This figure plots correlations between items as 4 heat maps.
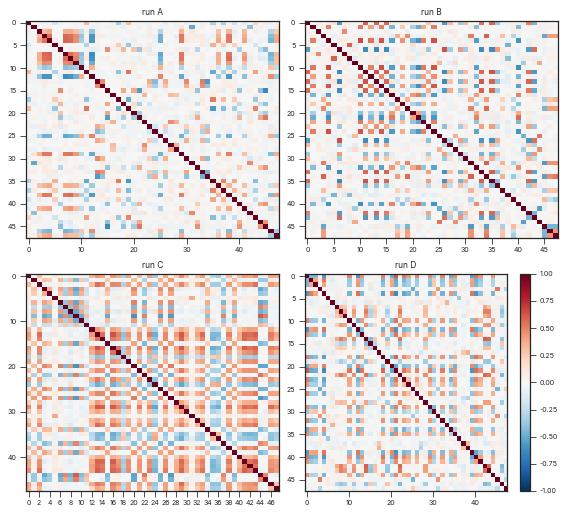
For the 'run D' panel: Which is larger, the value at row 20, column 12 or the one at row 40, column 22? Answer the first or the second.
the first
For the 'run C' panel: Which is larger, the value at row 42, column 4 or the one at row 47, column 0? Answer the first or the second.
the second
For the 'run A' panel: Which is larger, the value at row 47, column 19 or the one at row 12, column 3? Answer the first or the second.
the first
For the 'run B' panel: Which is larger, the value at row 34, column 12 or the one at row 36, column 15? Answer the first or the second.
the first
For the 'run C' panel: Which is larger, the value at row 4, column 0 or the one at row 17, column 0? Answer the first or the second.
the second
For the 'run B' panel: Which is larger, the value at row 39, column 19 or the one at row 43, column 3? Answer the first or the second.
the second
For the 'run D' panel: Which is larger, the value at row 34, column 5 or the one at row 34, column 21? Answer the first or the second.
the first
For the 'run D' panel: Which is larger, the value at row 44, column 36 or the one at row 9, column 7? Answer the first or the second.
the second
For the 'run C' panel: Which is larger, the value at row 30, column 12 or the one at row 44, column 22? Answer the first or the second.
the second
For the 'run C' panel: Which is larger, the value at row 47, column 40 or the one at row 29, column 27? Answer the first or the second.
the first
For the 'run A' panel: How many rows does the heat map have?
48
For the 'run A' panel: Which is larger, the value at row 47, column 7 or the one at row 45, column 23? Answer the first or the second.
the first
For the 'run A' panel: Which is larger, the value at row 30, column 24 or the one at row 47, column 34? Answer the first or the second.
the second
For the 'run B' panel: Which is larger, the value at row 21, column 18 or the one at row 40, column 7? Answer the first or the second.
the second
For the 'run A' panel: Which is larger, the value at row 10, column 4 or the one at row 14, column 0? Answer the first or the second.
the second
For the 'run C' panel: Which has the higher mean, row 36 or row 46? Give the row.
46
